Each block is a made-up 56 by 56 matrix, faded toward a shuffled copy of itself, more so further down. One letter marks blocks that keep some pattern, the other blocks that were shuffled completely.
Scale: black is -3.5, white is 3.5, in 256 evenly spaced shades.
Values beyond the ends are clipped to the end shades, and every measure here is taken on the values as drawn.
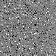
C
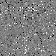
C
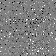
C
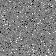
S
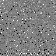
C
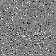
C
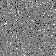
C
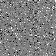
C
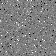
S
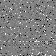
C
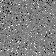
S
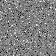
S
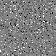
C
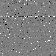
C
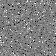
S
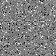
C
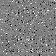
C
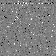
C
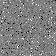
S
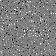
S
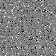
C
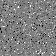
S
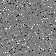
S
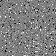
C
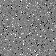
S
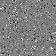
S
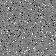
S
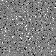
C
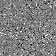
S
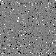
C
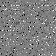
C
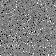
S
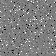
S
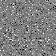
C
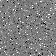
S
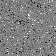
S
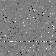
C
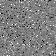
C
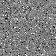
C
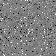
C
